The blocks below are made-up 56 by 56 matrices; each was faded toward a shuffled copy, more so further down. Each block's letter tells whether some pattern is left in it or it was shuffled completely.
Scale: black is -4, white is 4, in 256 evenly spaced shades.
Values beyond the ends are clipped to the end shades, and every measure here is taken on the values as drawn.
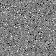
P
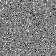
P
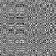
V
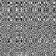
V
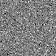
P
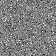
P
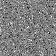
P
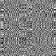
V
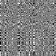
V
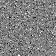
P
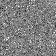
P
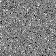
P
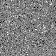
P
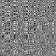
V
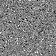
P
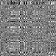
V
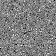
P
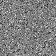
P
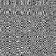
V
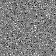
P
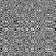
V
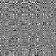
V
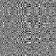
V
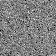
P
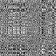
V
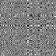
V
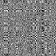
V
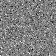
P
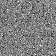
P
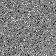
P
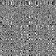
V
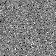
P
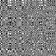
V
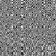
V
